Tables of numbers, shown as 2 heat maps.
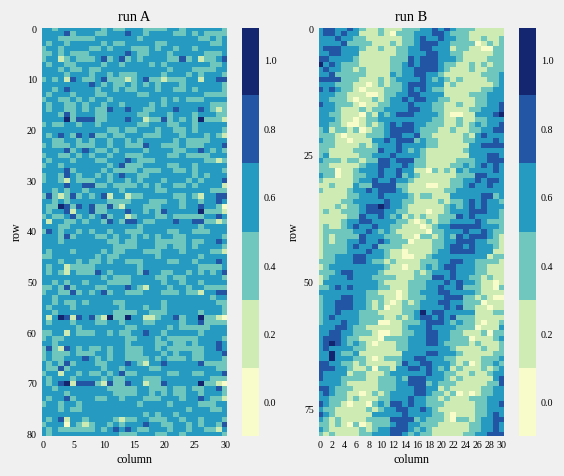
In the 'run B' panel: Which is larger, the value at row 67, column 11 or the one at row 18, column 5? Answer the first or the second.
the first
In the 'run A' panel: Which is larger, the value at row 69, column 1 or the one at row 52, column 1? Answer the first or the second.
the second
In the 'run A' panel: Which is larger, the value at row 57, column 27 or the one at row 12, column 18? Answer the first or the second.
the second
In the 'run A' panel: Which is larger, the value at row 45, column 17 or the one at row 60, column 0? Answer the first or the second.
the first
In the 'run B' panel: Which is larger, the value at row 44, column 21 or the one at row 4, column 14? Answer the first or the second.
the first
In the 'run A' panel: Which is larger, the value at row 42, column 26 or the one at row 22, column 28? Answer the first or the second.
the second
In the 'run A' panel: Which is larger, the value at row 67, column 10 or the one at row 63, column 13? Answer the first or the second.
the second
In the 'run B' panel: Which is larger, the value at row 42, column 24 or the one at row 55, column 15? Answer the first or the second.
the first
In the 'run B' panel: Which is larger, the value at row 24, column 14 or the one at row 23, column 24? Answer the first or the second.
the first
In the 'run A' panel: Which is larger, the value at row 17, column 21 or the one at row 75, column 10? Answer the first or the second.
the second
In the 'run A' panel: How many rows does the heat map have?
81
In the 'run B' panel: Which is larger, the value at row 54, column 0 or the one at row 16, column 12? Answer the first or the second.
the second
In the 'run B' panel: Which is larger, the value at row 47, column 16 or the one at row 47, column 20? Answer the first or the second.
the second
